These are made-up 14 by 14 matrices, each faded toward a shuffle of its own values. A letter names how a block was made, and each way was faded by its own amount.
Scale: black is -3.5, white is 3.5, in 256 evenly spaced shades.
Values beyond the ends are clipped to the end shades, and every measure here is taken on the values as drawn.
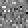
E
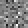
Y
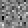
Y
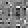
Y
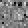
Y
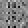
Y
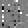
Y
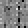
E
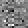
Y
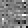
Y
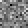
E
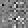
Y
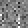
E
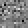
E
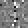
E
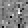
E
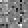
Y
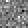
E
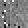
E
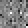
E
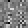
Y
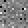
E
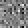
Y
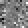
E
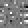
Y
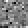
E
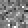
E
